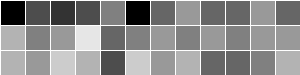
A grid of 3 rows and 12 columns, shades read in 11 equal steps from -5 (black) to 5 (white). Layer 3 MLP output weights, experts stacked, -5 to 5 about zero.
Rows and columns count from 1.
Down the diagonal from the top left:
-5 0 3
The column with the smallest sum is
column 5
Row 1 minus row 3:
-7 -3 -6 -4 2 -8 -2 -1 0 0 1 -3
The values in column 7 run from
-1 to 1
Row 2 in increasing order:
-1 0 0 0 0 1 1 1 1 1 2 4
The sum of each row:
-19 10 12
